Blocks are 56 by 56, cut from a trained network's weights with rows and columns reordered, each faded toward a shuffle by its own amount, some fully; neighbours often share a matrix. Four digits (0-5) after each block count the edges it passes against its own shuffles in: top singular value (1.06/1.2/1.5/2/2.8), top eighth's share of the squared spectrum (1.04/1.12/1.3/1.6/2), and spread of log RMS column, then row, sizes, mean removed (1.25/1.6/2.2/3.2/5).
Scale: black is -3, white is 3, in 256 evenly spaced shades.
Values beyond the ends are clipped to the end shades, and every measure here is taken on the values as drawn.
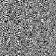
3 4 2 1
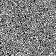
0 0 0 0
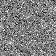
0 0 0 0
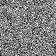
0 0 0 0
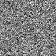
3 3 1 0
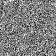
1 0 0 0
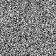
2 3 1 0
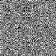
3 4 2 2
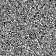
0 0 0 0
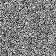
0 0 0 0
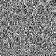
3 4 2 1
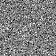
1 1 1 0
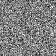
2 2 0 0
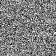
1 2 0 0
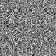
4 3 1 1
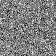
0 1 0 0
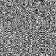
3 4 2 1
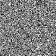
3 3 1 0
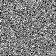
1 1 0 0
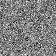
2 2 0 0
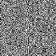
3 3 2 0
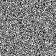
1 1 0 0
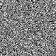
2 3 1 1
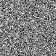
1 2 0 0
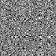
3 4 2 2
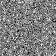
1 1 0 0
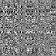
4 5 3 3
